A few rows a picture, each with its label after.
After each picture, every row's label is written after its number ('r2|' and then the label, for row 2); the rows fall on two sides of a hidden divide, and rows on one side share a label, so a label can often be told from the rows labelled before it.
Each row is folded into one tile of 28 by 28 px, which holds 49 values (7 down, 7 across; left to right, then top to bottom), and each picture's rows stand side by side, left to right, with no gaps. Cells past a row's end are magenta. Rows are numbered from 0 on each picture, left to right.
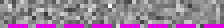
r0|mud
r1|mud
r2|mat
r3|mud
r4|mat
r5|mud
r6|mud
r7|mud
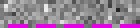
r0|mud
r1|mud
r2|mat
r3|mud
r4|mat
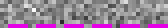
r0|mud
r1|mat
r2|mud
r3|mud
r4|mud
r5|mud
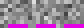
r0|mud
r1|mud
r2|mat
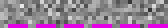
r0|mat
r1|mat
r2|mat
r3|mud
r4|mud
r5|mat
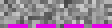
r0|mat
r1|mud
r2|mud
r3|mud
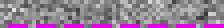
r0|mud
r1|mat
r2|mat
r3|mat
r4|mat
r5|mat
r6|mud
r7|mud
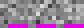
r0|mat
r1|mud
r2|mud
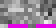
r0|mud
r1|mud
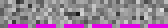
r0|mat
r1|mud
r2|mud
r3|mud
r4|mud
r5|mud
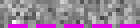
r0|mud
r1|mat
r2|mud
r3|mud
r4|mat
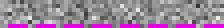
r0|mud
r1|mud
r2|mud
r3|mud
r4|mud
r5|mat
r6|mud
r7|mud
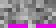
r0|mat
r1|mat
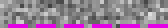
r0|mud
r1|mud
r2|mud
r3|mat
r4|mud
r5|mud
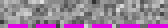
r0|mud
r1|mat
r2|mat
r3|mud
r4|mud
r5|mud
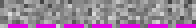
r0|mud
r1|mud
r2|mud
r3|mud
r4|mat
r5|mud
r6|mud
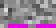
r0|mud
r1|mat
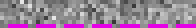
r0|mat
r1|mud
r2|mud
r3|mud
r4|mud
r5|mud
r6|mud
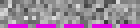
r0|mud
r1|mud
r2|mat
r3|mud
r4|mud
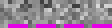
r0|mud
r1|mud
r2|mud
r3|mat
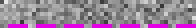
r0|mat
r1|mat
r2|mud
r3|mat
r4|mat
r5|mat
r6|mat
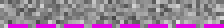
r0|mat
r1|mud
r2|mud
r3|mud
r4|mat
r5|mud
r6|mud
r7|mud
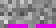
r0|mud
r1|mat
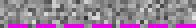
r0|mat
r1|mat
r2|mat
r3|mud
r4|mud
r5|mud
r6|mud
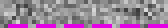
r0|mud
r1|mud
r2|mat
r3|mud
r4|mat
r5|mat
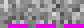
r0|mud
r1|mud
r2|mat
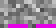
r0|mud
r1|mud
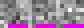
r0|mat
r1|mat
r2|mud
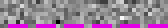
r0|mat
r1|mud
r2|mud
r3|mud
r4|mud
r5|mat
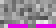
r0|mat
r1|mud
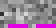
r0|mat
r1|mat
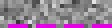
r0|mat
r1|mat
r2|mat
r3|mat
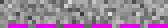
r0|mud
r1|mud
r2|mat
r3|mat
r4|mud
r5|mud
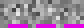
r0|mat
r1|mud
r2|mat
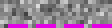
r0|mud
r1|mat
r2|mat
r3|mud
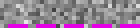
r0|mud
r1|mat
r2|mat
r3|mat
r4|mud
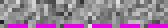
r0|mud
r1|mud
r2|mud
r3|mat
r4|mud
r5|mat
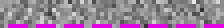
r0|mud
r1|mud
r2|mud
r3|mud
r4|mud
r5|mud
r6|mud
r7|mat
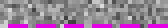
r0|mud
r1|mud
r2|mat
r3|mat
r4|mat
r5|mat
